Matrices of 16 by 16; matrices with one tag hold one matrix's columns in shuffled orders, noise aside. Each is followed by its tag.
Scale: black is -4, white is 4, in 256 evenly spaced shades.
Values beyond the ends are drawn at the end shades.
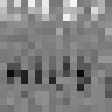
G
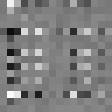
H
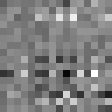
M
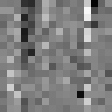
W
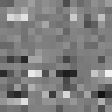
M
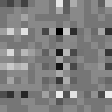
H
